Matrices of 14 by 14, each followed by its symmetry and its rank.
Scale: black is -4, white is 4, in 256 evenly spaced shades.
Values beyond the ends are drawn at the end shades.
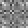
symmetric, rank two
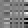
neither, rank one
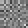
symmetric, rank three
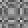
symmetric, rank two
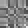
symmetric, rank two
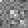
symmetric, rank three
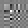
symmetric, rank one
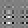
neither, rank one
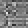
neither, rank three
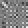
symmetric, rank three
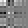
neither, rank one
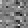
neither, rank three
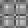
symmetric, rank one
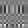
neither, rank one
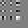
symmetric, rank one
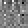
neither, rank three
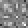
symmetric, rank three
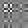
symmetric, rank one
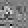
neither, rank three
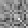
symmetric, rank three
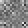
symmetric, rank three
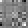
symmetric, rank two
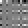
neither, rank one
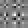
symmetric, rank one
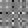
symmetric, rank two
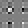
symmetric, rank one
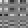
neither, rank one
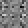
neither, rank three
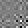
symmetric, rank two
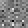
neither, rank three
